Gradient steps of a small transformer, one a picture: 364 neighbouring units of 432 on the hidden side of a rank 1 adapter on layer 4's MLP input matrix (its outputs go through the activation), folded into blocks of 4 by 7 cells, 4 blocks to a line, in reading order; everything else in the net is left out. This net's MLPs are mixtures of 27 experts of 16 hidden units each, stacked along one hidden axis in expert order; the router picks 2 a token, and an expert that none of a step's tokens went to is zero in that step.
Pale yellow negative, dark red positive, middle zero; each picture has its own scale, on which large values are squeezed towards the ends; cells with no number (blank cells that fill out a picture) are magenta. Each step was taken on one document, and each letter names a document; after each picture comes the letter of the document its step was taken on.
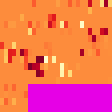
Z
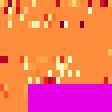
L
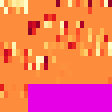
Z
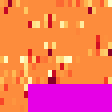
L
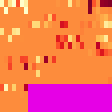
Z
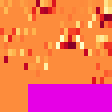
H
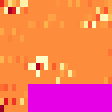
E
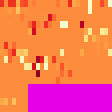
Z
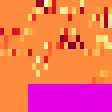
H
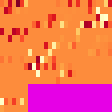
E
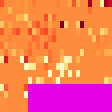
L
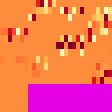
H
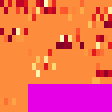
H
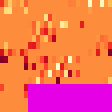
L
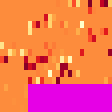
L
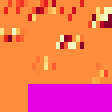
H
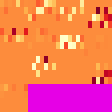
H
